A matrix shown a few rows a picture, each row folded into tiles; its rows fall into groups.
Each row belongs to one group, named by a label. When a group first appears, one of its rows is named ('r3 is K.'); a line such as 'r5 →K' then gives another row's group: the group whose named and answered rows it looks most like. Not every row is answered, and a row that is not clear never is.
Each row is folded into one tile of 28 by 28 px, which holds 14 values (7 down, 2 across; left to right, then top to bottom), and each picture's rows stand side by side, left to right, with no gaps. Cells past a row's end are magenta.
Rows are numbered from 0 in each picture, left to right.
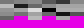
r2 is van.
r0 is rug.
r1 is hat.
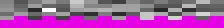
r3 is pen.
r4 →van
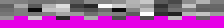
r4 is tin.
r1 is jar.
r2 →rug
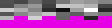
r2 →tin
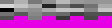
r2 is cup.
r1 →rug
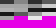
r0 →van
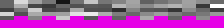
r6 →tin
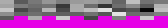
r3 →cup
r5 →jar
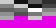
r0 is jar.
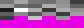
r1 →hat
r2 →pen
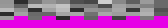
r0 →pen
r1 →tin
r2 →rug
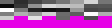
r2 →tin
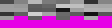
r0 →van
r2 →tin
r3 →van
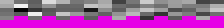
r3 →tin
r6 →tin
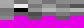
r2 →cup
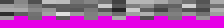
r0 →van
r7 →jar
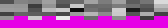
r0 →van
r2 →hat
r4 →hat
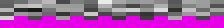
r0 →hat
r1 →tin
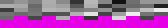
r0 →tin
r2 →pen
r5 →cup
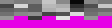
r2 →pen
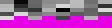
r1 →jar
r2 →tin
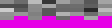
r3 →jar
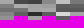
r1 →van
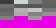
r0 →jar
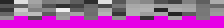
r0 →jar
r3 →jar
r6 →van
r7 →jar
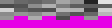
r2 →cup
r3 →jar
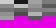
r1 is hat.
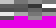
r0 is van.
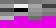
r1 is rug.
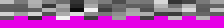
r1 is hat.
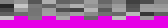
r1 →jar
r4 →pen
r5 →van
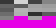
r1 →van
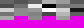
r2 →hat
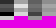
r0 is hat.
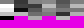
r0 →rug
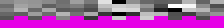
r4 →van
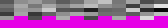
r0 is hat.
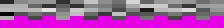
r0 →van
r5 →tin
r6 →cup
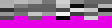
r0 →tin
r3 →hat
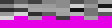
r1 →van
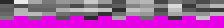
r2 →cup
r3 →cup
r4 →jar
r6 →rug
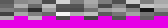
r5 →tin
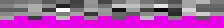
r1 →rug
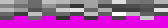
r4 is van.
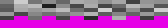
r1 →rug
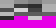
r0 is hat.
